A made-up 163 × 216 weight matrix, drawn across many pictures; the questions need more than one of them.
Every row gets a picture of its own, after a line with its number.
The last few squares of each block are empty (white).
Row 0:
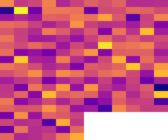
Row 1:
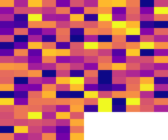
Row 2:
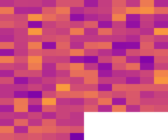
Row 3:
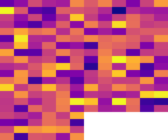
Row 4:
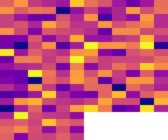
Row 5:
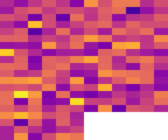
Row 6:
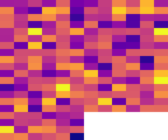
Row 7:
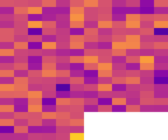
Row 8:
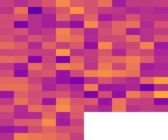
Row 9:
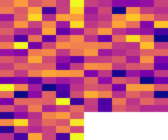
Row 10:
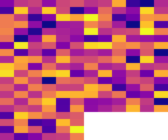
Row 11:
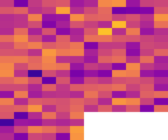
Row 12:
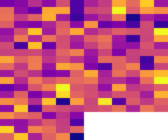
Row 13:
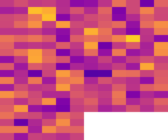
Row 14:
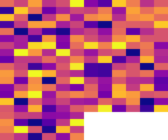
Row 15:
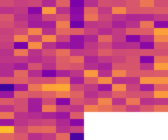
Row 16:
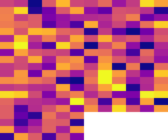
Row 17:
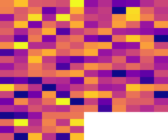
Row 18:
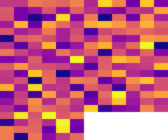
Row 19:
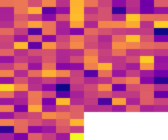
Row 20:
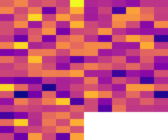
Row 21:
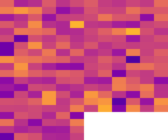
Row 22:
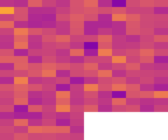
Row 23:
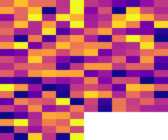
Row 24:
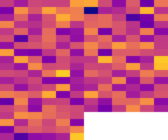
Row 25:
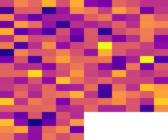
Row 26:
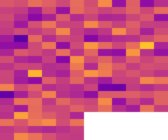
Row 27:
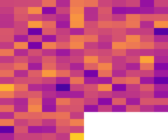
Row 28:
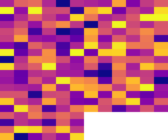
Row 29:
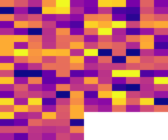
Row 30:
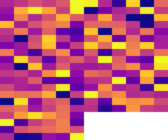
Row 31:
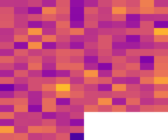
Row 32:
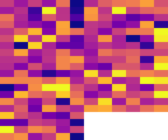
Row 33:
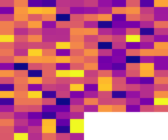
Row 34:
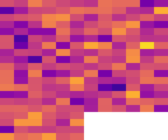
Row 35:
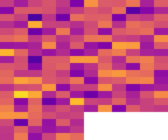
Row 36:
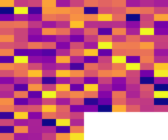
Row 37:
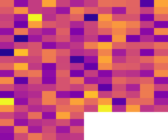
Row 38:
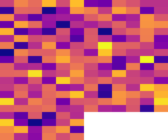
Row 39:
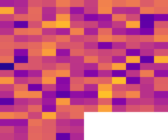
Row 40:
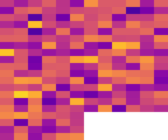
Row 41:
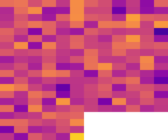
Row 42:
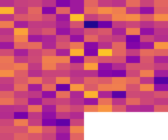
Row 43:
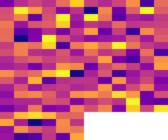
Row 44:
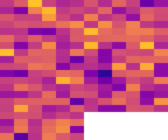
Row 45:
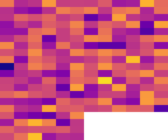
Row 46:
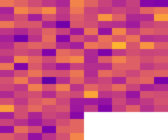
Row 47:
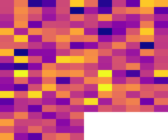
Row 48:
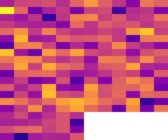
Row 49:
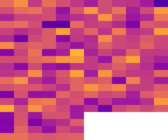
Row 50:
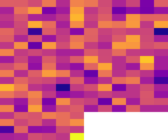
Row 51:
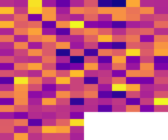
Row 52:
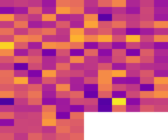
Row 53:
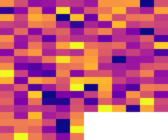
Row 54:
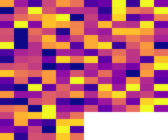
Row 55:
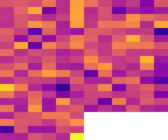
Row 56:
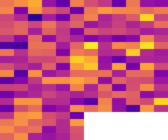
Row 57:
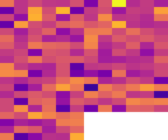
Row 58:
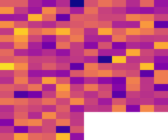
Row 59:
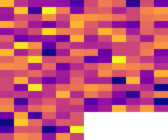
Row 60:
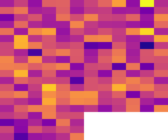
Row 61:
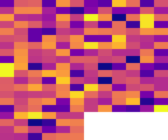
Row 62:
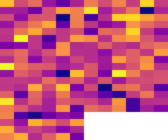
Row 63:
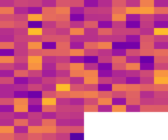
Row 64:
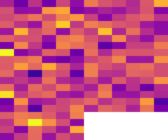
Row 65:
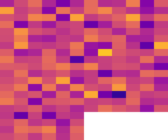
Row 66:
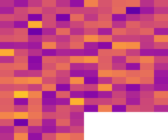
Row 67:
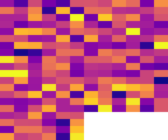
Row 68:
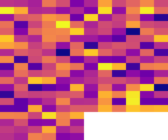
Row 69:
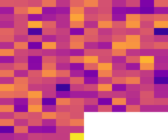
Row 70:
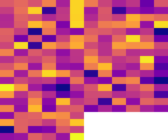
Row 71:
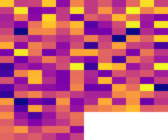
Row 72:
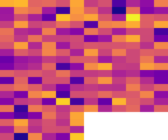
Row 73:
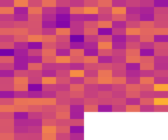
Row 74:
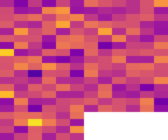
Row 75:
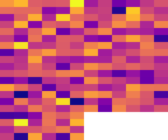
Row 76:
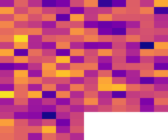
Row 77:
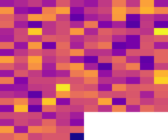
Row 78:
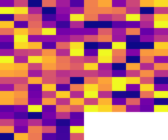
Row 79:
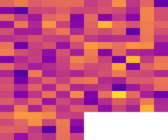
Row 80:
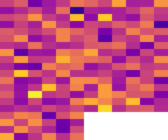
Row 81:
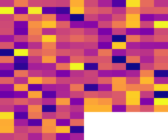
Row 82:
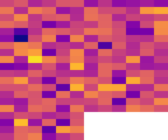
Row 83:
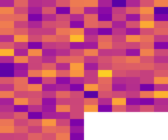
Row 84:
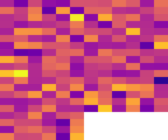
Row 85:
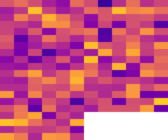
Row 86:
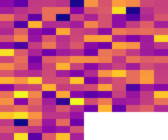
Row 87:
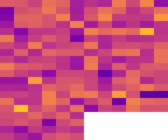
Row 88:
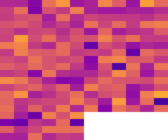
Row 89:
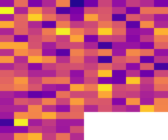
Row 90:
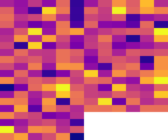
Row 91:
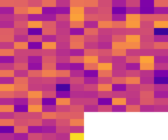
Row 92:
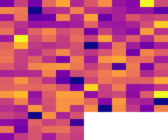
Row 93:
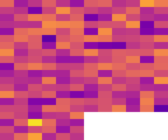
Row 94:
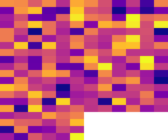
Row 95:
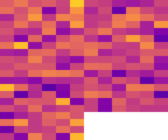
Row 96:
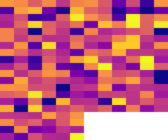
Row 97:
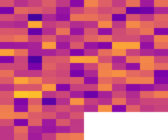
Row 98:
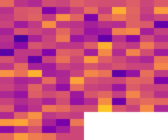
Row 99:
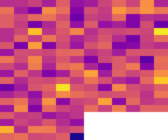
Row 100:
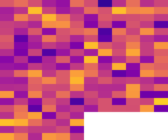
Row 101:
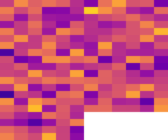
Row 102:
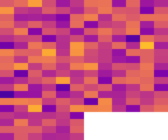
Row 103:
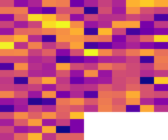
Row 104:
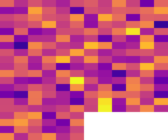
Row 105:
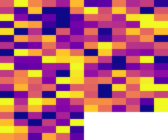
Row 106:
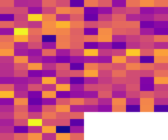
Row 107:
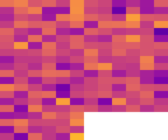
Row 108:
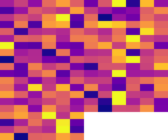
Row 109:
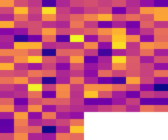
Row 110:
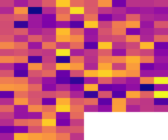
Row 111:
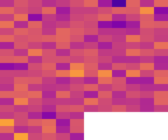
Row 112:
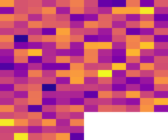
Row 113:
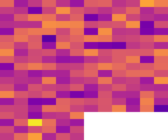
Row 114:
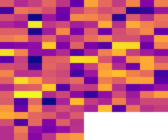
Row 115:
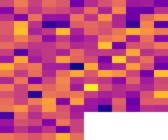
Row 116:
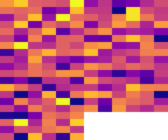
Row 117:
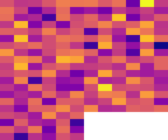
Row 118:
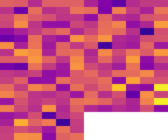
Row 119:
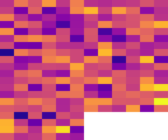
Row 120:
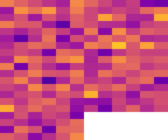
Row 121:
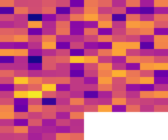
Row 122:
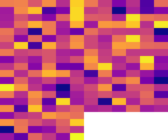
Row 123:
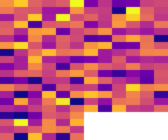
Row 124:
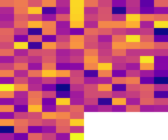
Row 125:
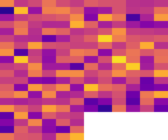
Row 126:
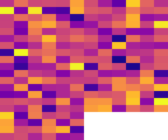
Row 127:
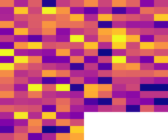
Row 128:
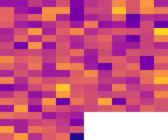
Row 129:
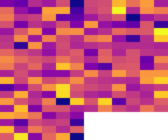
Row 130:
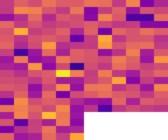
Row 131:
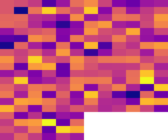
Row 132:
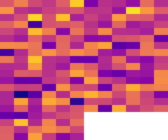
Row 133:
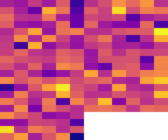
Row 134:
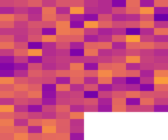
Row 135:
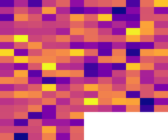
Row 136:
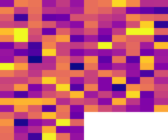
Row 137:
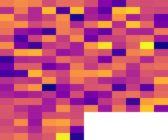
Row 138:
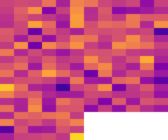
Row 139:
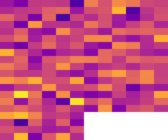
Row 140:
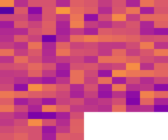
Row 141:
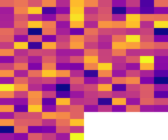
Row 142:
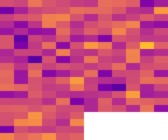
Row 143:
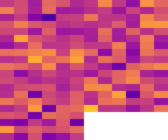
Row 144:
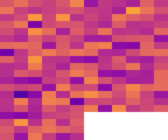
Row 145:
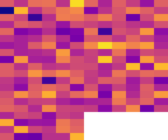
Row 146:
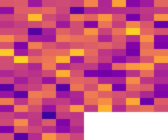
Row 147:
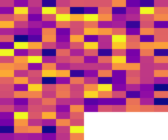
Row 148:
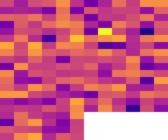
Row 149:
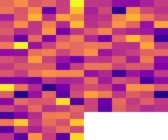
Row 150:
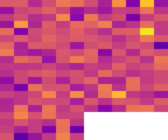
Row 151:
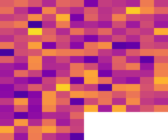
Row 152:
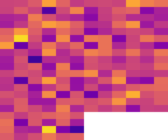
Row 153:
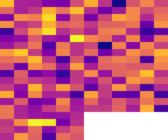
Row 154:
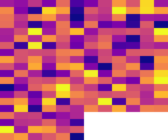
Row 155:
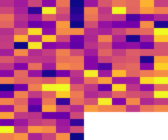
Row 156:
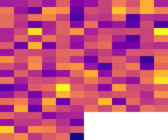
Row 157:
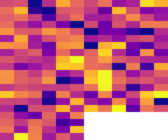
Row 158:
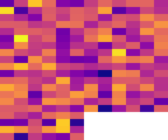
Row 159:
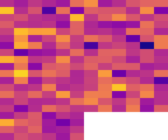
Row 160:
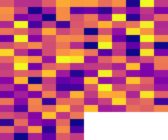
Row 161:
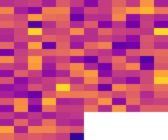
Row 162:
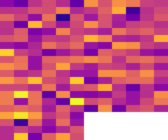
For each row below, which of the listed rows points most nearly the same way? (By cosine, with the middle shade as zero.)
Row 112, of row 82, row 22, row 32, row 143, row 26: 26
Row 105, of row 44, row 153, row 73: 73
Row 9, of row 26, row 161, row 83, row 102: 102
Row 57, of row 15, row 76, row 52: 52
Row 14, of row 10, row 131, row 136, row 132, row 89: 10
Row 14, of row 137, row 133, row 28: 28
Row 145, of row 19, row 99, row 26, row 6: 19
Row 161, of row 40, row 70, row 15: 15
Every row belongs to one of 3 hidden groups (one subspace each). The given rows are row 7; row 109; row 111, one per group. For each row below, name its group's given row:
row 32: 7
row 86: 7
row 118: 109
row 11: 111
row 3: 111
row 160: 111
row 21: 111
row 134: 111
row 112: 111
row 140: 109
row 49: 109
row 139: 7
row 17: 7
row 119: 109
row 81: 109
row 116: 7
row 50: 7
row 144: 7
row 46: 109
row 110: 111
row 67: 111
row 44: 111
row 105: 109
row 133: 7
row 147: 109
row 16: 111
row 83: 111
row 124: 7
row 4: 111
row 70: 7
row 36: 109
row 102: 111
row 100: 111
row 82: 109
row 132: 7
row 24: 109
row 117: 111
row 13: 111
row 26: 111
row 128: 7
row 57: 111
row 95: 7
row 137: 111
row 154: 7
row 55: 7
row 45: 109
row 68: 109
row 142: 111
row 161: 7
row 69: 7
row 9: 7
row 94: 7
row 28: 111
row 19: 7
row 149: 7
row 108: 111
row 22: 111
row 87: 111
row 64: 109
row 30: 109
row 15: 7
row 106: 109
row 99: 7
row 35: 7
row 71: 109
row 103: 109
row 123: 7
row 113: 109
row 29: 111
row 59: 109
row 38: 109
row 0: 109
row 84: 111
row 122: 7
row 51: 111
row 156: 7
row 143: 111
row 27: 7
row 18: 111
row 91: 7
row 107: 7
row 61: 109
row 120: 109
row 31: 7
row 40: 7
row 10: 109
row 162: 7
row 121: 7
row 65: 111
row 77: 7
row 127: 109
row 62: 109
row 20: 7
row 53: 111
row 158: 111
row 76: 111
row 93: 109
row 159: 111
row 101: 109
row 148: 109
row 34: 111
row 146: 111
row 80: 111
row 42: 111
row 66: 7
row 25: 109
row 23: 7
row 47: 111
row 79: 111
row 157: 111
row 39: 109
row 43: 109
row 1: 111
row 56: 111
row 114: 7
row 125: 109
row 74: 109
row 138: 7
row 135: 111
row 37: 111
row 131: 109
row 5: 7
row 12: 7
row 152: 109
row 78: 111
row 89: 109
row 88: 111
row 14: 109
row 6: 7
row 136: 109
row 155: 7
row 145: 109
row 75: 7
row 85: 111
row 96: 7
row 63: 7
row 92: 111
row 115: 109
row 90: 7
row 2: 7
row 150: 111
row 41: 7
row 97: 7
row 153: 109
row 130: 109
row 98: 111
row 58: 109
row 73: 109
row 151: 7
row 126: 109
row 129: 7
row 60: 111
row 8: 111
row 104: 111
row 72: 7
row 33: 111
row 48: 111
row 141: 7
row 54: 111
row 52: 111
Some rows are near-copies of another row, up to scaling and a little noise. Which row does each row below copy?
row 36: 0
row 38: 25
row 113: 93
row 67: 84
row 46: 120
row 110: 8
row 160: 117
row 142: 34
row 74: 64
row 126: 81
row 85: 100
